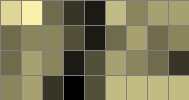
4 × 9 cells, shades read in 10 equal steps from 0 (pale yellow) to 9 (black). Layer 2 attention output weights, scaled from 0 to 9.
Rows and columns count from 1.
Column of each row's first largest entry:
5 5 4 4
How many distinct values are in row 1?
8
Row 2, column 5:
8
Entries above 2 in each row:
6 9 9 5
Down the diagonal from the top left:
1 4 4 9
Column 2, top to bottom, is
0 4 3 3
